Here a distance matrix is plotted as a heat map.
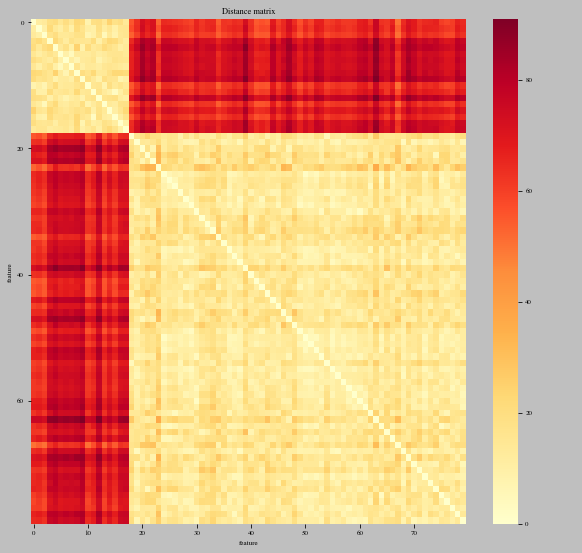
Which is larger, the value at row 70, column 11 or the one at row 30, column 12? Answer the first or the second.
the second
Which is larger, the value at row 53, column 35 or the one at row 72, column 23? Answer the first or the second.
the second
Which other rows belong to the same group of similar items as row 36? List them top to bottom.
18, 19, 20, 21, 22, 23, 24, 25, 26, 27, 28, 29, 30, 31, 32, 33, 34, 35, 37, 38, 39, 40, 41, 42, 43, 44, 45, 46, 47, 48, 49, 50, 51, 52, 53, 54, 55, 56, 57, 58, 59, 60, 61, 62, 63, 64, 65, 66, 67, 68, 69, 70, 71, 72, 73, 74, 75, 76, 77, 78, 79
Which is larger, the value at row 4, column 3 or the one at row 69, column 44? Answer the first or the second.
the first
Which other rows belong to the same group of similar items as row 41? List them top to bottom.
18, 19, 20, 21, 22, 23, 24, 25, 26, 27, 28, 29, 30, 31, 32, 33, 34, 35, 36, 37, 38, 39, 40, 42, 43, 44, 45, 46, 47, 48, 49, 50, 51, 52, 53, 54, 55, 56, 57, 58, 59, 60, 61, 62, 63, 64, 65, 66, 67, 68, 69, 70, 71, 72, 73, 74, 75, 76, 77, 78, 79
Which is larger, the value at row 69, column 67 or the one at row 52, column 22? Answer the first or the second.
the first
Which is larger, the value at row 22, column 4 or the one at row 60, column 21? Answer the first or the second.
the first
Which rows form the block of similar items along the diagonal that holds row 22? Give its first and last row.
18 to 79
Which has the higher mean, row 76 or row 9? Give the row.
9
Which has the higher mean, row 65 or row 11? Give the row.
11
